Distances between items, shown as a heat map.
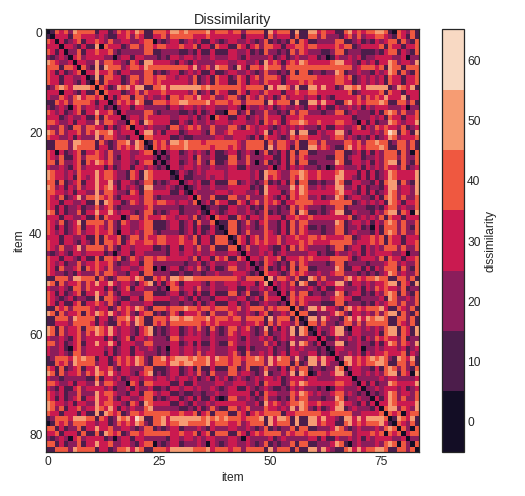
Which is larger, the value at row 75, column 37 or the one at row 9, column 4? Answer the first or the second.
the first
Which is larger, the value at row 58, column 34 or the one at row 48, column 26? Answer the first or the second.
the first
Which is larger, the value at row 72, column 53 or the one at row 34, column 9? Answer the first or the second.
the first
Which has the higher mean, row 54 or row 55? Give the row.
55
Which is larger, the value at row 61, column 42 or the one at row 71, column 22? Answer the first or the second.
the first
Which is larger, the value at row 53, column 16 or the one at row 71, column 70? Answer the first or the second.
the second
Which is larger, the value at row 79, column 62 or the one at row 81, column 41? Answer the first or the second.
the second
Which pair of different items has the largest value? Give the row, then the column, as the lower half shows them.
77, 20
